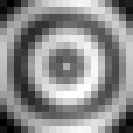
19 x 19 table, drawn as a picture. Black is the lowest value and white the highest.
Rings: centred on the centre. Odd rows or columns: none. Ninth with the lowest average: bottom left.
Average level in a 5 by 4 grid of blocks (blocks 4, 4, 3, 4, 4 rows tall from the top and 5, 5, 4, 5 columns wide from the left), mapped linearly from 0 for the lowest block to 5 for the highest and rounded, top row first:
0232 | 1342 | 1242 | 1452 | 0241
